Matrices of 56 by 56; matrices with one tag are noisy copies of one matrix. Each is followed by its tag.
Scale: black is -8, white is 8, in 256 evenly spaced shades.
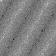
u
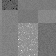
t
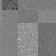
t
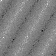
u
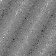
u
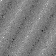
u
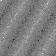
u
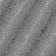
u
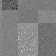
t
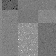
t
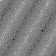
u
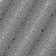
u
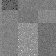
t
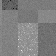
t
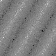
u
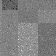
t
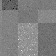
t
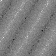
u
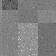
t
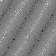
u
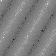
u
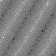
u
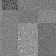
t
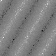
u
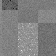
t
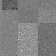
t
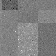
t
